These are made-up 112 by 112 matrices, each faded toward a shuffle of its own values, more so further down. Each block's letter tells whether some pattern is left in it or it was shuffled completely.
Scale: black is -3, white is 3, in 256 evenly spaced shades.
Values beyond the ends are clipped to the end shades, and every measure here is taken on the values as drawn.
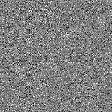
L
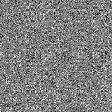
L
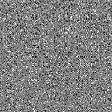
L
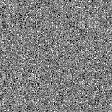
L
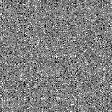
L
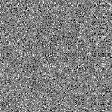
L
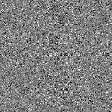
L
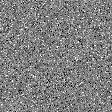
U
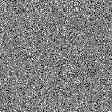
L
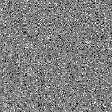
L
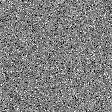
U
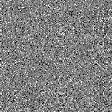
L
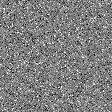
U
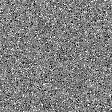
U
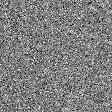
U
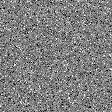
U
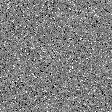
U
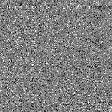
L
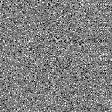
L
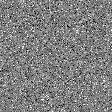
U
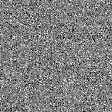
L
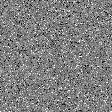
U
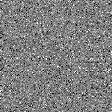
L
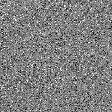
L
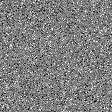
U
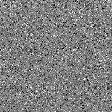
L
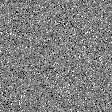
U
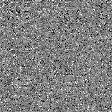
L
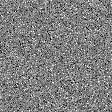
U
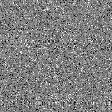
L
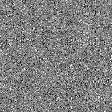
L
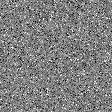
U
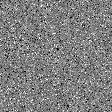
U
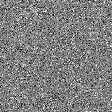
L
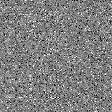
L
